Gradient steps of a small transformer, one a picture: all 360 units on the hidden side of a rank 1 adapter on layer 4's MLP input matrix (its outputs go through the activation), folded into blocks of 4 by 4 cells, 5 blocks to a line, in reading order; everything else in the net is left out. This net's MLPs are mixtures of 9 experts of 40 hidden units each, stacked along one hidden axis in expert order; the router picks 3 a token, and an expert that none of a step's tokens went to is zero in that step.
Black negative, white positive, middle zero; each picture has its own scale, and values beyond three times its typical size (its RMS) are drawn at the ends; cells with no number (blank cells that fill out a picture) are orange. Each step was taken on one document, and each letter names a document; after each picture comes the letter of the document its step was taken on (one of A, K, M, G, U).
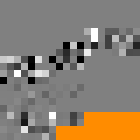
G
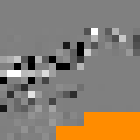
G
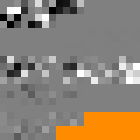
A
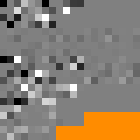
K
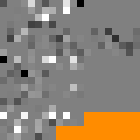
K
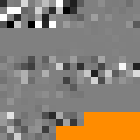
A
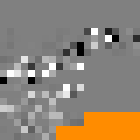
G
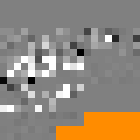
G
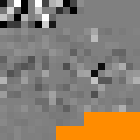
A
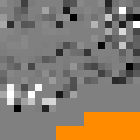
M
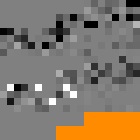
M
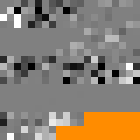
A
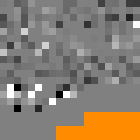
M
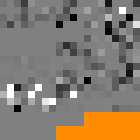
M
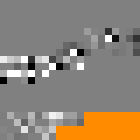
G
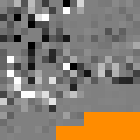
K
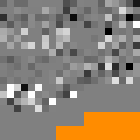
M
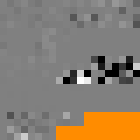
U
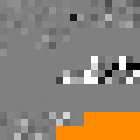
U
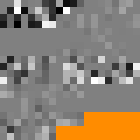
A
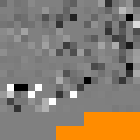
M
